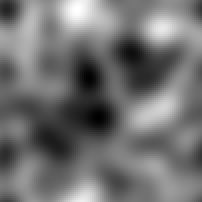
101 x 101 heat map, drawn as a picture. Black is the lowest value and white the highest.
The field is smooth, with broad soft blobs. The ninth with the lowest average is the centre. There are no lone odd cells.
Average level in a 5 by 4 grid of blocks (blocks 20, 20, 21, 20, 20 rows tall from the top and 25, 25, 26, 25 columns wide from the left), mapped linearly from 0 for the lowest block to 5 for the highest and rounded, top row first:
3534 | 3102 | 2023 | 1022 | 2323
